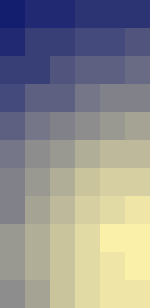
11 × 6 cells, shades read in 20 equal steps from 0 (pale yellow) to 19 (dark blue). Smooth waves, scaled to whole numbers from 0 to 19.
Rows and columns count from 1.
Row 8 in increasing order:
1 2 3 5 7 10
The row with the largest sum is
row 1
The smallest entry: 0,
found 3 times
